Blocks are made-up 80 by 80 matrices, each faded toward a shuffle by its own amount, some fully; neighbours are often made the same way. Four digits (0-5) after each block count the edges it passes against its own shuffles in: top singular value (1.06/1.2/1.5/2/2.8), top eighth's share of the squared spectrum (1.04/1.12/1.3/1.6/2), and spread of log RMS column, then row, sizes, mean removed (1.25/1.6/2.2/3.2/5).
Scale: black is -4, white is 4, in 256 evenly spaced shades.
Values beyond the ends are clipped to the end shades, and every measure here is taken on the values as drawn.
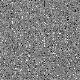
1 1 2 0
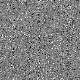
1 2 2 0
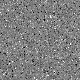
0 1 0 0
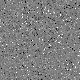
0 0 0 0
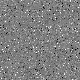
0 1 0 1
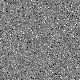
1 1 0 0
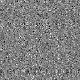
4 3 1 1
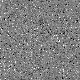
2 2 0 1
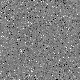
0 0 0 0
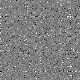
3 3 1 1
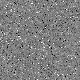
0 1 0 0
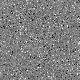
2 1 0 1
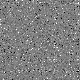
2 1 0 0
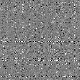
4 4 2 3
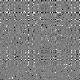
5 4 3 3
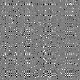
5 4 3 3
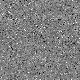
2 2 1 0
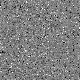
2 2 0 0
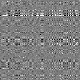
5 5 3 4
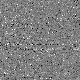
3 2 0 1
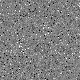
0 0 0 0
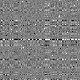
5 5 2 3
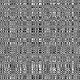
5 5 4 4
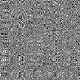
4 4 2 2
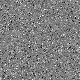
0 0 0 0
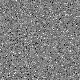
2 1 0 0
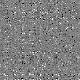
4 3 2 2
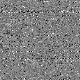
2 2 0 2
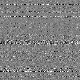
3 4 0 4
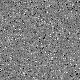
0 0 0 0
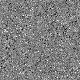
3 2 0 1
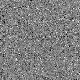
3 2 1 1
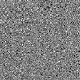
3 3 1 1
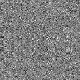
3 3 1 1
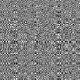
5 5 3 3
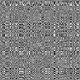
5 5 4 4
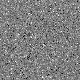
2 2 1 0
